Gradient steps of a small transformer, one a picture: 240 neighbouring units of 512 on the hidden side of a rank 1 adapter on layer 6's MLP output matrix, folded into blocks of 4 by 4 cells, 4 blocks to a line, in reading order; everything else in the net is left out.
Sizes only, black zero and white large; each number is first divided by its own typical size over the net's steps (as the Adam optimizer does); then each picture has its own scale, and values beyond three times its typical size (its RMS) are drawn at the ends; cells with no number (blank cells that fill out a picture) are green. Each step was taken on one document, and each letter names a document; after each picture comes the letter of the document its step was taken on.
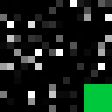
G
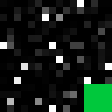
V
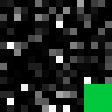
V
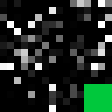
G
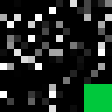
G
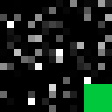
G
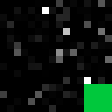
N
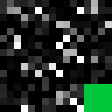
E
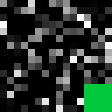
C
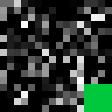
E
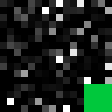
V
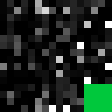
V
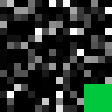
C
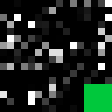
G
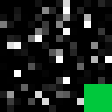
N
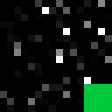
N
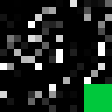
G
